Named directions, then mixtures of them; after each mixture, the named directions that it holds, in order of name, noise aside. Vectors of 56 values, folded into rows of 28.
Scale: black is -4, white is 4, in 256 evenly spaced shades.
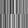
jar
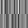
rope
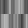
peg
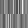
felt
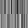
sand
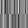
rope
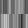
peg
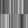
felt, peg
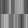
peg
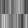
peg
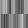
peg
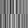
jar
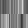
felt, peg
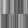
jar, peg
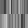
peg, sand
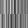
jar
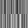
jar, sand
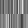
felt, peg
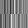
jar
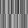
rope, sand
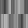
peg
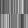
felt, peg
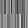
sand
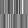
felt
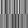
rope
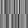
rope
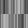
peg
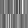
felt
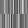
felt, jar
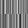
rope, sand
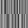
rope, sand
